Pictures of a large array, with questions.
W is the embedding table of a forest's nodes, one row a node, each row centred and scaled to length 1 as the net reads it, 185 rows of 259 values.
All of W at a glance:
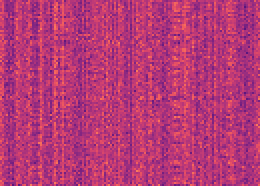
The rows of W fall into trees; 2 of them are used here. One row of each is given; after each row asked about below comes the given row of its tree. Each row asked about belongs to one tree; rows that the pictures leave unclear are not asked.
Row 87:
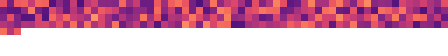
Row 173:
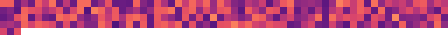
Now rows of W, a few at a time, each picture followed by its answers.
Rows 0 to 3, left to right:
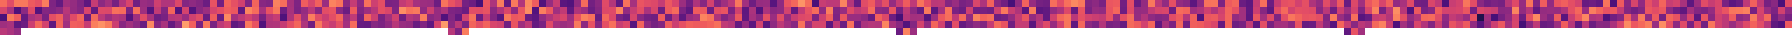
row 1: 173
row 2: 87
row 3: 87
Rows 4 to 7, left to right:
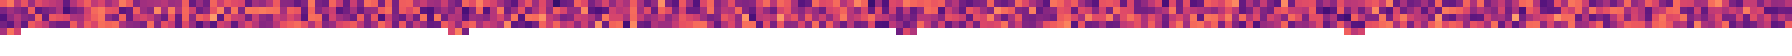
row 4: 87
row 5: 87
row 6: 87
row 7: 87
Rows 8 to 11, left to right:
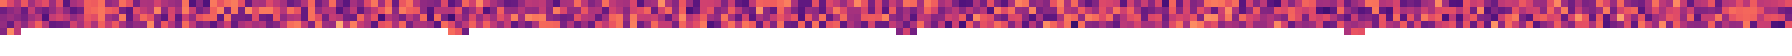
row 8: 87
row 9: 87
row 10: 87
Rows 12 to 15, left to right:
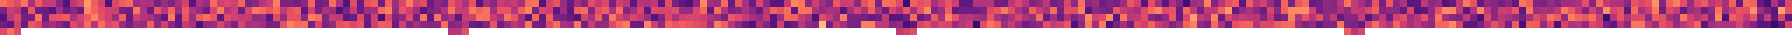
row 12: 87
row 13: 173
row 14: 87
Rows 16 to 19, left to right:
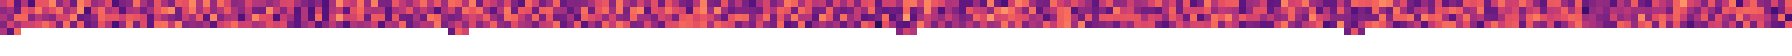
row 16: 173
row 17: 173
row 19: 87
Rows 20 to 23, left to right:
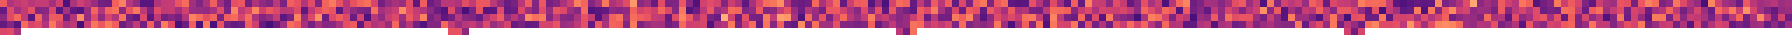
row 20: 87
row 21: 87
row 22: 173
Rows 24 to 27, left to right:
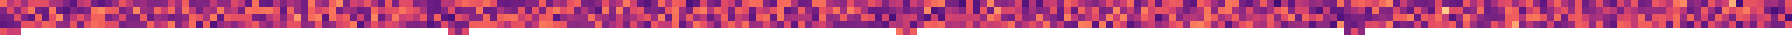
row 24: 87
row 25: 87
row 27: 87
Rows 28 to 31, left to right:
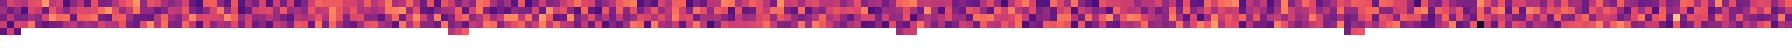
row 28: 87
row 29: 87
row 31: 173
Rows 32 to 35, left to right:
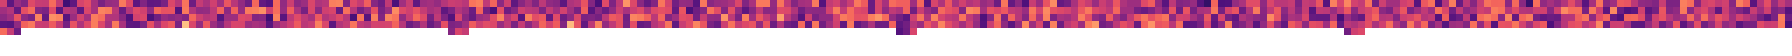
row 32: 87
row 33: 87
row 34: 173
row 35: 173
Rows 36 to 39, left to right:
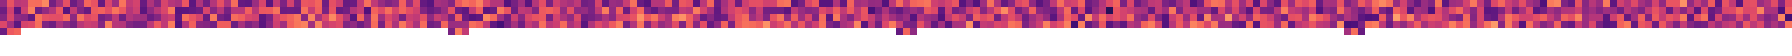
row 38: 87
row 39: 87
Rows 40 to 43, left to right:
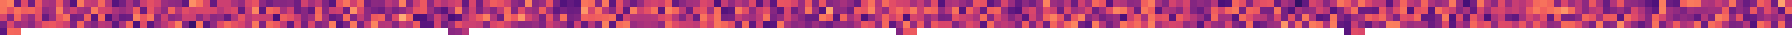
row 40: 173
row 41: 173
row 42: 173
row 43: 173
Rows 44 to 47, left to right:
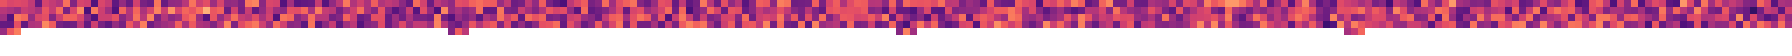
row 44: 173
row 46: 87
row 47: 173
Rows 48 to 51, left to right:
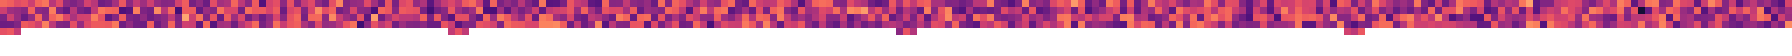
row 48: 87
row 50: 87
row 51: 87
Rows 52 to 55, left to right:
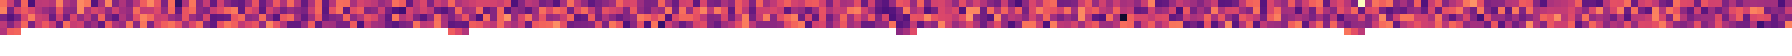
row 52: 173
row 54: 173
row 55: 87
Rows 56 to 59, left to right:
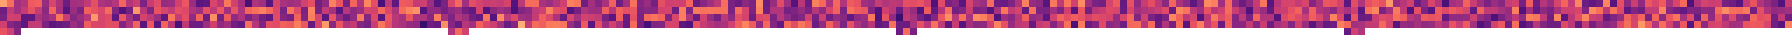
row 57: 87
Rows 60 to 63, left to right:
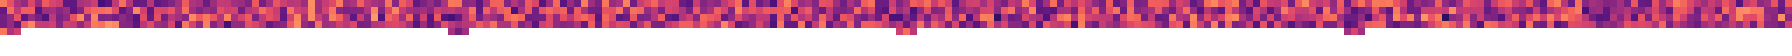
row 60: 87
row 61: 173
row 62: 87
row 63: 87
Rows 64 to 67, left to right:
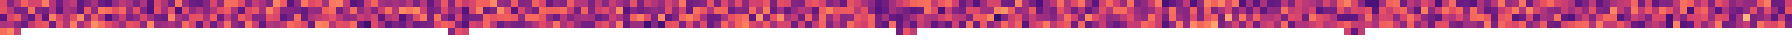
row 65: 87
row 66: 87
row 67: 173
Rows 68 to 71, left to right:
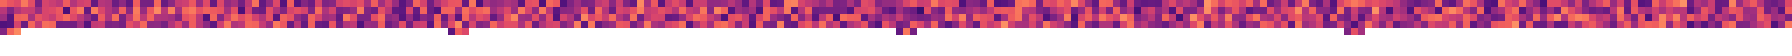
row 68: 173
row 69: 173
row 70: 87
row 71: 87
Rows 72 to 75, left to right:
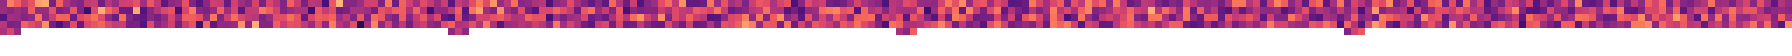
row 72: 87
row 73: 87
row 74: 173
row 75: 87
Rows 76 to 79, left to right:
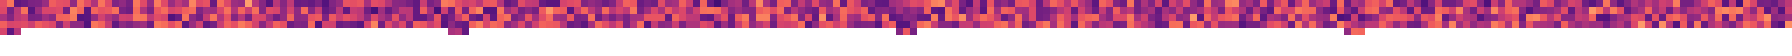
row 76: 173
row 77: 87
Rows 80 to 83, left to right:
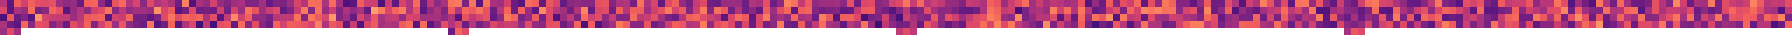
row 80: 87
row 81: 173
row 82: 87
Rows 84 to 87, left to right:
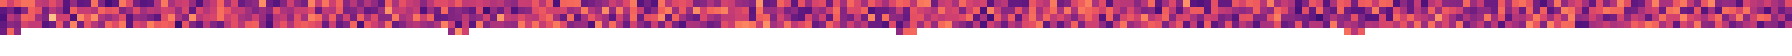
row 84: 87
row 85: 87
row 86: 173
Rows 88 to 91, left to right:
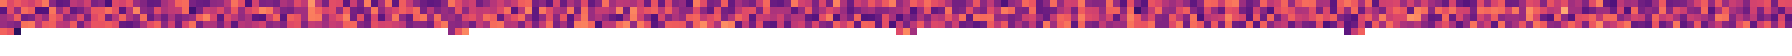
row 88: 87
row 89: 173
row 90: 87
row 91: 173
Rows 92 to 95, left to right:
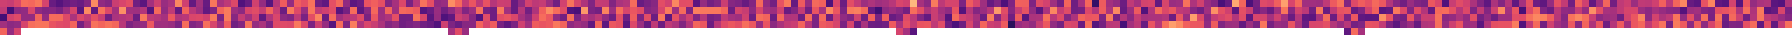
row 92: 87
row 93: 87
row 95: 87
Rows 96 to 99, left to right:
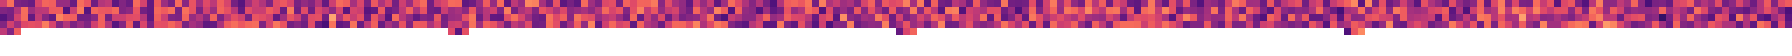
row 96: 173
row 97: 173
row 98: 173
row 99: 173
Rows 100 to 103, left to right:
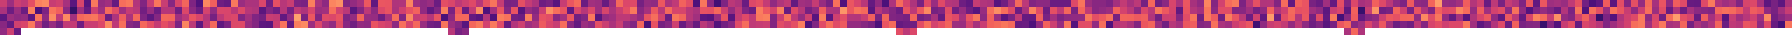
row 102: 87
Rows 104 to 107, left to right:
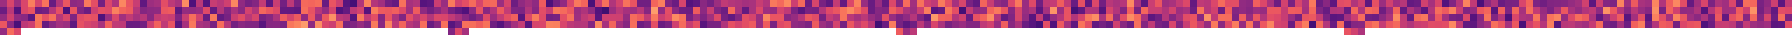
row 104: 87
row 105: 87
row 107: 87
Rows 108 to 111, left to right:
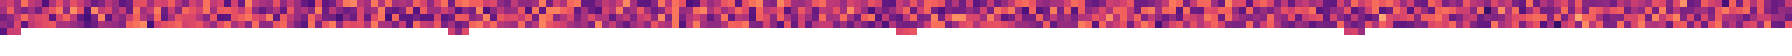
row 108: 173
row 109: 87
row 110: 87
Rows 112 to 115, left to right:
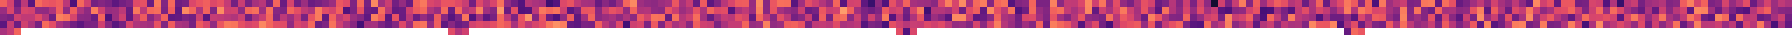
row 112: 173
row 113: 87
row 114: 173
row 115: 173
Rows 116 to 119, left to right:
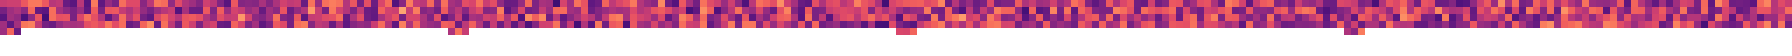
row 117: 87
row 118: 87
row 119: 173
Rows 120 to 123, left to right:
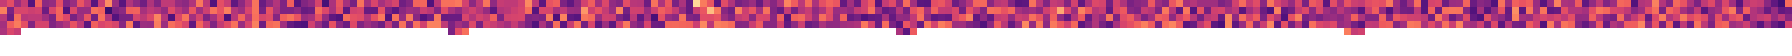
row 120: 173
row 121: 173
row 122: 173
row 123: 87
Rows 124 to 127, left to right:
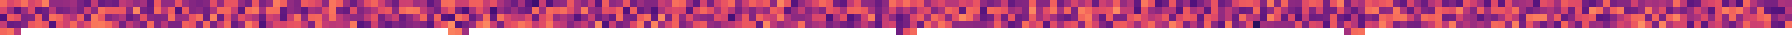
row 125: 87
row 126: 173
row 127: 87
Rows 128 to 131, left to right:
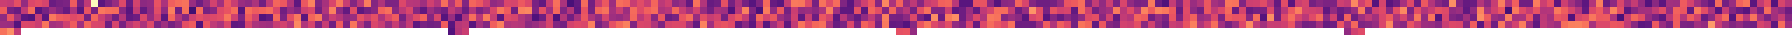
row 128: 87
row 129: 173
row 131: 173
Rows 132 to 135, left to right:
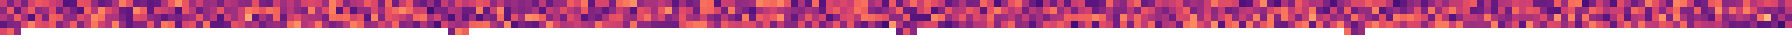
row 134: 87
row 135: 87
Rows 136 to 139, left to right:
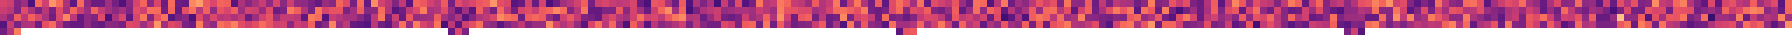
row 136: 173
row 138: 173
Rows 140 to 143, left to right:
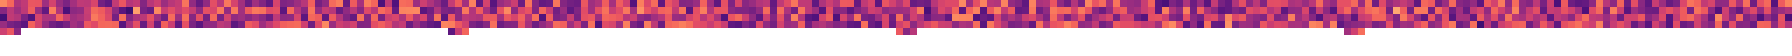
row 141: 173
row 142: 173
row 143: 173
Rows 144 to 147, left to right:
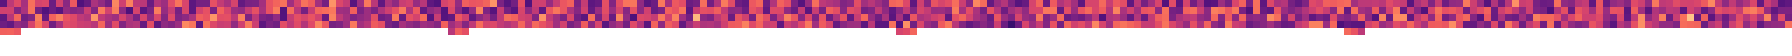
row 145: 87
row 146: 173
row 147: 87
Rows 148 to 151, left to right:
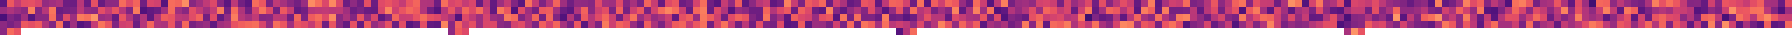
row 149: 173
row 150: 173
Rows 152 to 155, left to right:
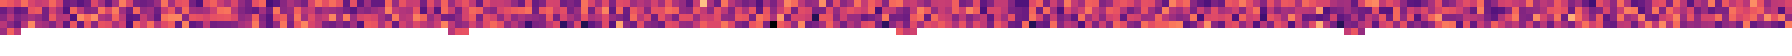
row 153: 173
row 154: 173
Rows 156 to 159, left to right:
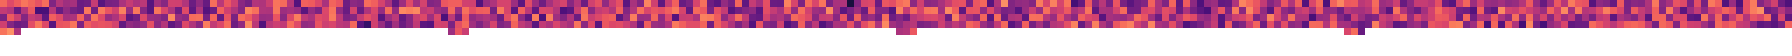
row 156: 87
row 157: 173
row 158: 173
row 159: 87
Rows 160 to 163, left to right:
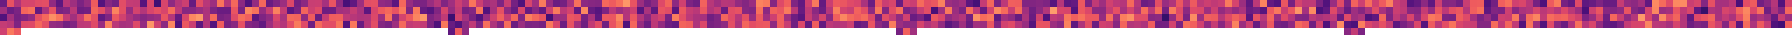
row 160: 87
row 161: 87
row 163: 87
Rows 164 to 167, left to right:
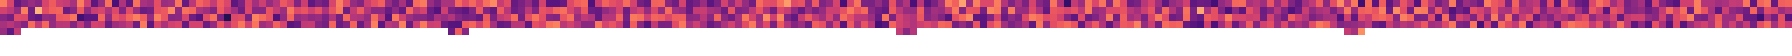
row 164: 173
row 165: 87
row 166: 173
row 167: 173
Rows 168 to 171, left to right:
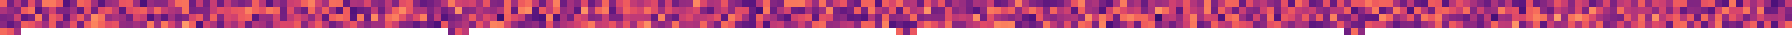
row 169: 173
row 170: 87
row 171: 87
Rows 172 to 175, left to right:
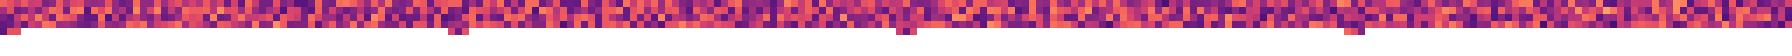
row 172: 173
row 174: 173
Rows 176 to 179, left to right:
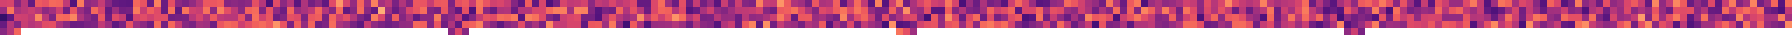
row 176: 173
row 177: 87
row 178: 87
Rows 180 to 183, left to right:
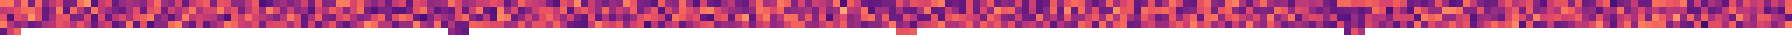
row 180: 173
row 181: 87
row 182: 87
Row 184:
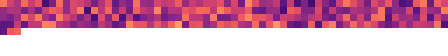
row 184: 173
